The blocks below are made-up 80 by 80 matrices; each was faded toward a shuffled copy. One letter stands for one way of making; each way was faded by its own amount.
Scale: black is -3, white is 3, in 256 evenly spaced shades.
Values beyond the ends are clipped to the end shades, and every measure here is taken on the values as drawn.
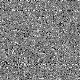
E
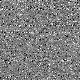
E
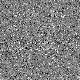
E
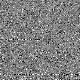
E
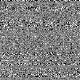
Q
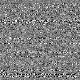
Q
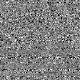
Q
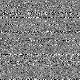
Q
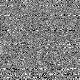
Q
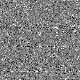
E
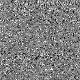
E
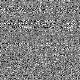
Q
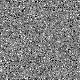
E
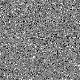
E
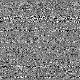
Q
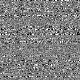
Q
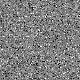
E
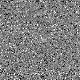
E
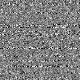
Q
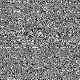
Q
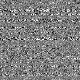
Q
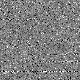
E
